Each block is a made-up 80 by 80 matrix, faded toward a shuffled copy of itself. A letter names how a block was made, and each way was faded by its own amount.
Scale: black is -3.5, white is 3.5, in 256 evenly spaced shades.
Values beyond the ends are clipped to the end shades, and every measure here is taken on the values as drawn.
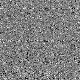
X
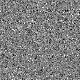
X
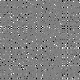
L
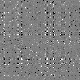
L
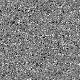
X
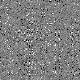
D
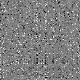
D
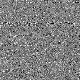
X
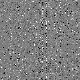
D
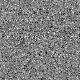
X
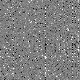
D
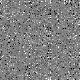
D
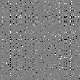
L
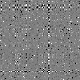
L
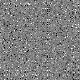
D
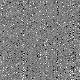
D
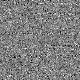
X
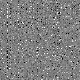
D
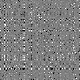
L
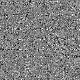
X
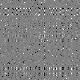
L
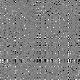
L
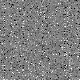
D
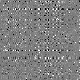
L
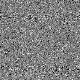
X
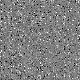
D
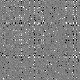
L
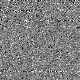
X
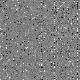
D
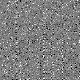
D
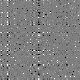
L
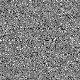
X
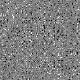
D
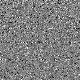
X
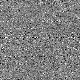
X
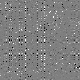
L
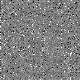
D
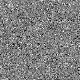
X
